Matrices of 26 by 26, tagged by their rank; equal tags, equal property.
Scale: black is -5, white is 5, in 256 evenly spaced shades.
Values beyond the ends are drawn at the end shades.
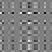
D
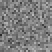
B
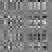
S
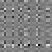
S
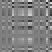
D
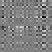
S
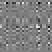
S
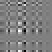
D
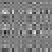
S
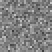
B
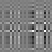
D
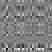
S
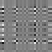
D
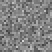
B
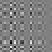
D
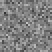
B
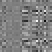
S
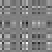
D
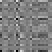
S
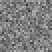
B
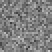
B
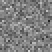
B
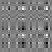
D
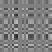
D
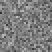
B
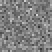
B
